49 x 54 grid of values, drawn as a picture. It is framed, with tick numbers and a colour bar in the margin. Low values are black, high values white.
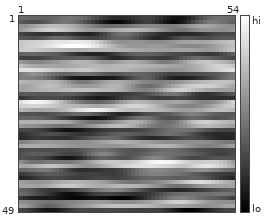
Grain: streaks across. Slope: none. Average level on the scale: 50%. Ninth with the highest average: top left. Stripes: horizontal, repeating 10 times.
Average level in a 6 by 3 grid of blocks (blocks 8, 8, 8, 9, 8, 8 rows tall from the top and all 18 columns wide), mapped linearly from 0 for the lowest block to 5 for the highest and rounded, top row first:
411 | 323 | 544 | 112 | 022 | 122
